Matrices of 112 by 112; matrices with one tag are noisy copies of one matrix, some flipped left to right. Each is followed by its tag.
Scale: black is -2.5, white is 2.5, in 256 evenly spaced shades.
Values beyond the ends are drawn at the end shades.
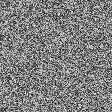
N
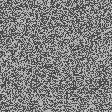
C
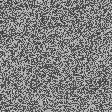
C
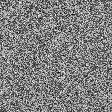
N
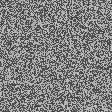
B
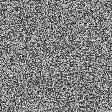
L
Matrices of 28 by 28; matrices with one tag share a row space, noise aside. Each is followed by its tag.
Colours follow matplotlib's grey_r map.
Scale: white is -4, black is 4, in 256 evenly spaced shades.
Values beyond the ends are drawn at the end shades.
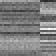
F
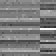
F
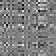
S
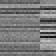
F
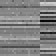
F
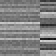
F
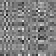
S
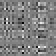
S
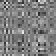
S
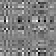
S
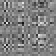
S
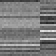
F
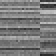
F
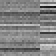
F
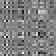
S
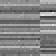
F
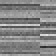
F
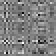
S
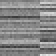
F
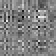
S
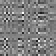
S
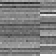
F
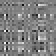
S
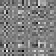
S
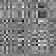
S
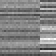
F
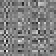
S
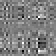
S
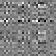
S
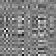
S
